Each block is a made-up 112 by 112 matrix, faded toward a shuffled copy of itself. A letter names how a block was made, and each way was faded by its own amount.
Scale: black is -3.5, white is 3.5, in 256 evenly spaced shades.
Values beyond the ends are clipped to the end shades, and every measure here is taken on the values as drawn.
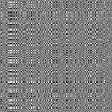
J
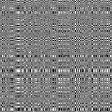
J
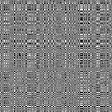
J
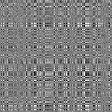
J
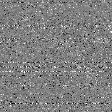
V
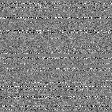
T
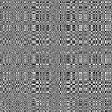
J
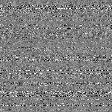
T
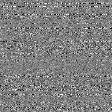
T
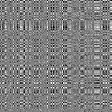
J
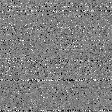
V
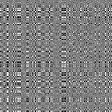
J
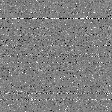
V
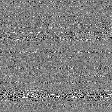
T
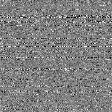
T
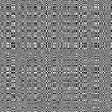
J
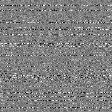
T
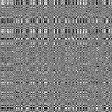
J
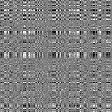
J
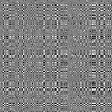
J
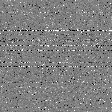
V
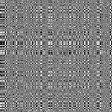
J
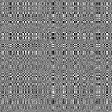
J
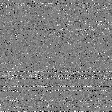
V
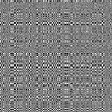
J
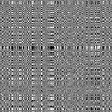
J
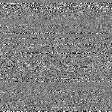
T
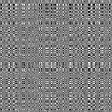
J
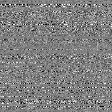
T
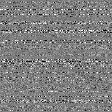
T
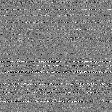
T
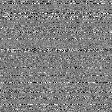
T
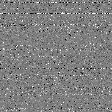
V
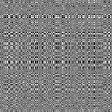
J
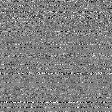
T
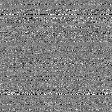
T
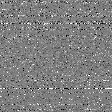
V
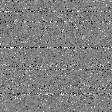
V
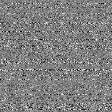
T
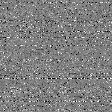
V
